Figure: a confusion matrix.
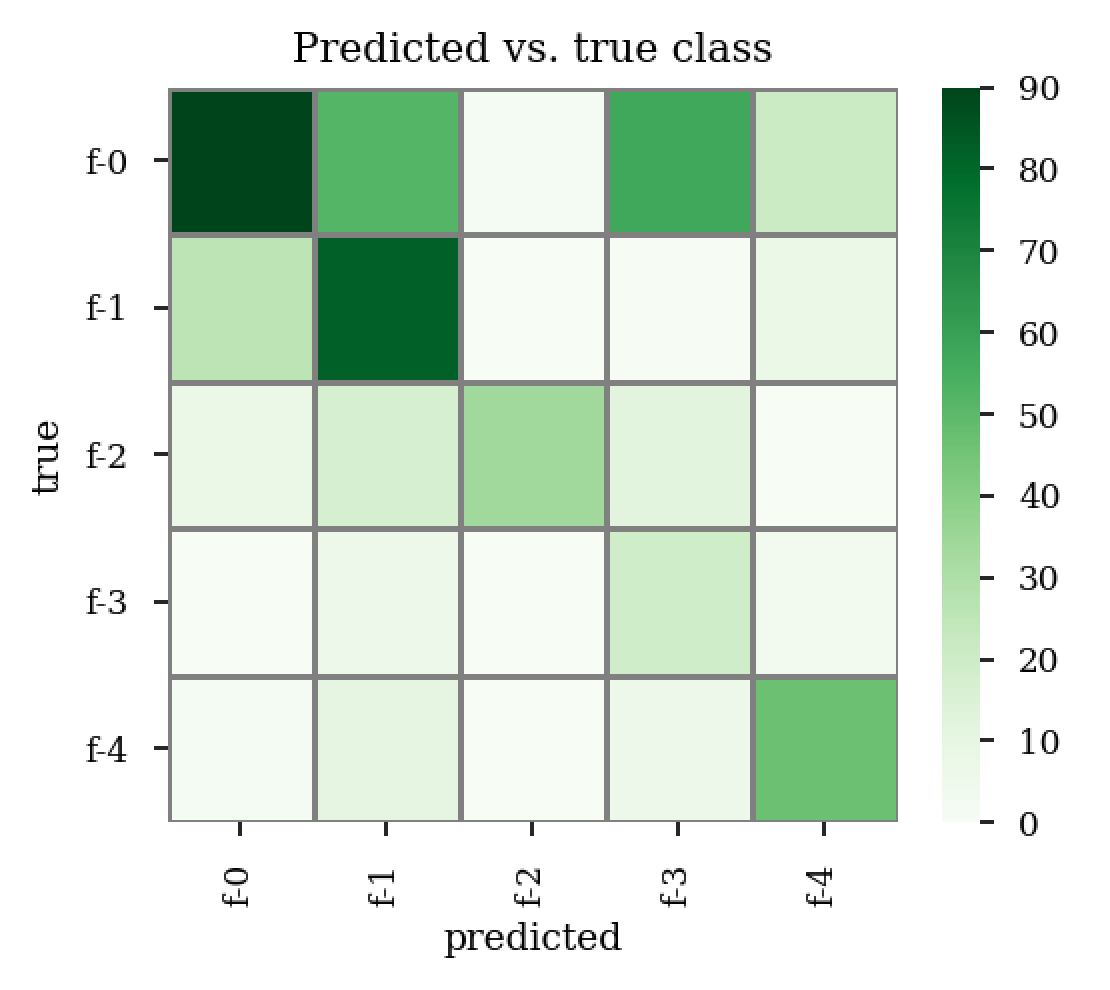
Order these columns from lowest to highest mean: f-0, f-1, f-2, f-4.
f-2, f-4, f-0, f-1
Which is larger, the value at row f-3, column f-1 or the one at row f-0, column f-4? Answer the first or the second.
the second
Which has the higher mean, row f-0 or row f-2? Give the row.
f-0
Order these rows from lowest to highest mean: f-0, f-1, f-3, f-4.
f-3, f-4, f-1, f-0
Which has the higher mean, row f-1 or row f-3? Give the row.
f-1
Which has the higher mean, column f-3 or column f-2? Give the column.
f-3
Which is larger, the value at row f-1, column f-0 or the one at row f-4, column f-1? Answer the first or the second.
the first
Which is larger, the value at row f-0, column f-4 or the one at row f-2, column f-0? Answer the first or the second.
the first
